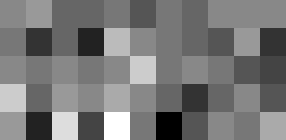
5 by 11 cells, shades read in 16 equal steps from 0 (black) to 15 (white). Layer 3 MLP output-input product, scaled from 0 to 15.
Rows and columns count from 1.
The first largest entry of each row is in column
2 5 6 1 5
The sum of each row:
78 67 81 81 80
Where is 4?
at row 3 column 11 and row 5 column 4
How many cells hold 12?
2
